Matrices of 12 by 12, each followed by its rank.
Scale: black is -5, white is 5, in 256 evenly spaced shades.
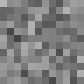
full rank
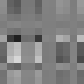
one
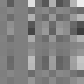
one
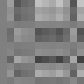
one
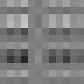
one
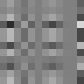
one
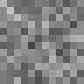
full rank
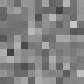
full rank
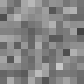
full rank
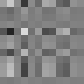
one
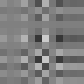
one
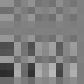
one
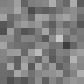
full rank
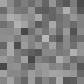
full rank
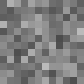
full rank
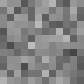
full rank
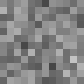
full rank
